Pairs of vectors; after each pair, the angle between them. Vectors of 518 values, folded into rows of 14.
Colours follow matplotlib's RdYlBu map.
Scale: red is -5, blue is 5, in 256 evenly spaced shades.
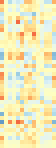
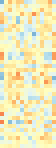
nearly opposite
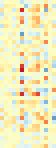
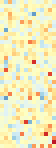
orthogonal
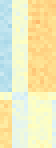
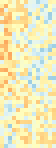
partly opposed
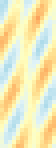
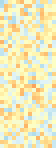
orthogonal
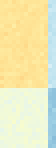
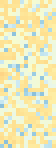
orthogonal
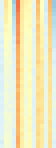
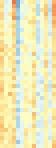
nearly opposite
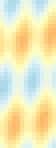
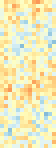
partly opposed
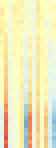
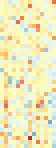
partly aligned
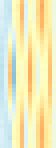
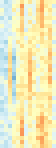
nearly parallel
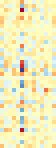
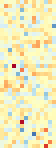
partly opposed
